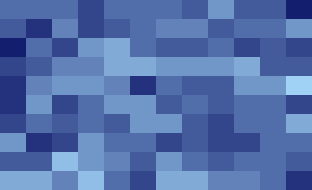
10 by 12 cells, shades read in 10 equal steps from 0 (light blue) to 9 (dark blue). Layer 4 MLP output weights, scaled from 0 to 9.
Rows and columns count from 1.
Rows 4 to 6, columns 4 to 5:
4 2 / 3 4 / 5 3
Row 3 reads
9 5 7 3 2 5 6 6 5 7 6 7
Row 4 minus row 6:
-1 3 -3 -1 -1 -1 -3 -2 -3 -3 1 -1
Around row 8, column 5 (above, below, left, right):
6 4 3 5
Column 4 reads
7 7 3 4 3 5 5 3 3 1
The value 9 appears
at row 1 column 12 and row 3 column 1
